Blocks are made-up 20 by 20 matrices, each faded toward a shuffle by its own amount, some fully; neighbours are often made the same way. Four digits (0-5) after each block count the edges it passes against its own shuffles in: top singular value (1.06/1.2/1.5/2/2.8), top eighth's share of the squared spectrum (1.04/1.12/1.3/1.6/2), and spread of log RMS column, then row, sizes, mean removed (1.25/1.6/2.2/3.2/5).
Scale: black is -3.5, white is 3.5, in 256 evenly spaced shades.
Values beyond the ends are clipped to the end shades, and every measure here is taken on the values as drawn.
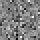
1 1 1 0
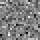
0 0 0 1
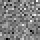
0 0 0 1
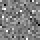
0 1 0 0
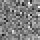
2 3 1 0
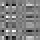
4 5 3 3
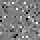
1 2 0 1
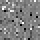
1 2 1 0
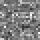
2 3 0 0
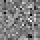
1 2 2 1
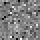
0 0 0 0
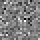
1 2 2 2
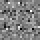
1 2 0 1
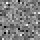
0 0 0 0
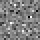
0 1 0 0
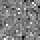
0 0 0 0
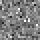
0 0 0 0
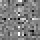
3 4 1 1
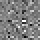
3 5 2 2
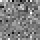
2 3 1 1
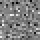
2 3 0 1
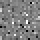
1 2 0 0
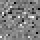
2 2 0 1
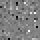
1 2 0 0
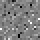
0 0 0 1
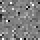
0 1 0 1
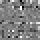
1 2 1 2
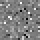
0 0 0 1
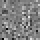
1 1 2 0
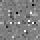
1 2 0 0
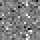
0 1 0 0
